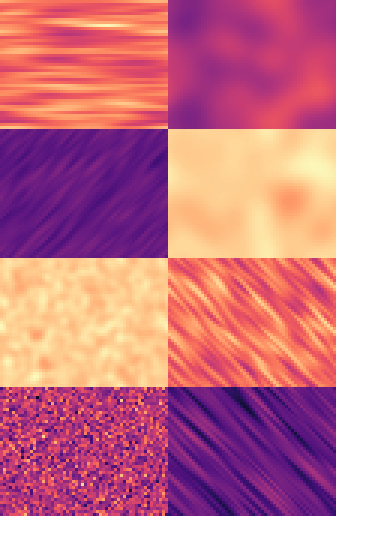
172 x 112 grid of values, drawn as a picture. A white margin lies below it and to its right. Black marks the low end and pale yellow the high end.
The table splits into 4 rows of 2 panels. Panel 1,1: high, streaked across. Panel 1,2: middling, smooth. Panel 2,1: low, slanting up to the right, faint in contrast. Panel 2,2: very high, smooth, faint in contrast. Panel 3,1: very high, blotchy, faint in contrast. Panel 3,2: high, slanting down to the right. Panel 4,1: middling, fine-grained, strong in contrast. Panel 4,2: low, slanting down to the right.
